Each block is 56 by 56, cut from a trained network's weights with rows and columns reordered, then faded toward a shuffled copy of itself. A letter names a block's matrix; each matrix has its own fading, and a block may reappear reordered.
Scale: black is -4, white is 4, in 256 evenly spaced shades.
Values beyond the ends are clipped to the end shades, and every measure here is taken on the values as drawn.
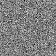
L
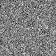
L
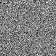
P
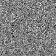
P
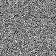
P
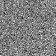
P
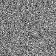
P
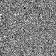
P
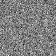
L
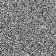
P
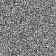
L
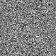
P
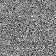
L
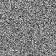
L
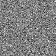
P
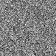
L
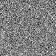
P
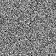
L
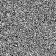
L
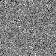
P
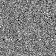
P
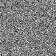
P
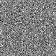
P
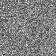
L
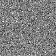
P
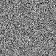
L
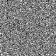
P
